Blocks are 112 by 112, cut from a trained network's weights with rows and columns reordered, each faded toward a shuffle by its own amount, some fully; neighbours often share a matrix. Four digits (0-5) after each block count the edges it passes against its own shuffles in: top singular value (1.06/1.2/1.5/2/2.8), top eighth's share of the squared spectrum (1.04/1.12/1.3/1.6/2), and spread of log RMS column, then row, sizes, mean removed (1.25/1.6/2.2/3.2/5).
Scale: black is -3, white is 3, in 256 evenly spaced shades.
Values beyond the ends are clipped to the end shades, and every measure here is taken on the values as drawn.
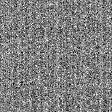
3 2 0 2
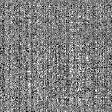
4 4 2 3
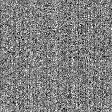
3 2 0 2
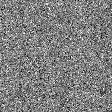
0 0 0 0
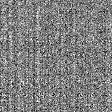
3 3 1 2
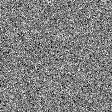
0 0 0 0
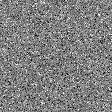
0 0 0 0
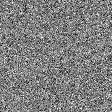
0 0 0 0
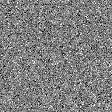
0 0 0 0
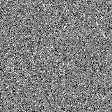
0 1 0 0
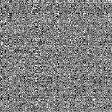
3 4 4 2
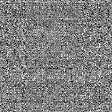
3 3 3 1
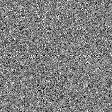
2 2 1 1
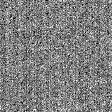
3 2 0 1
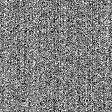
3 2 0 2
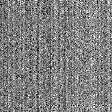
4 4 2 3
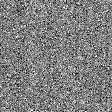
1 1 0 0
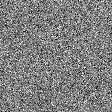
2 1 0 0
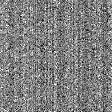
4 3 1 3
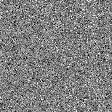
1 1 0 0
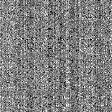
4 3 1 3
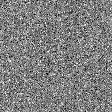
1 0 0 0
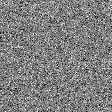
1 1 0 0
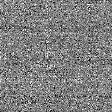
2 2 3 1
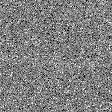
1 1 0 0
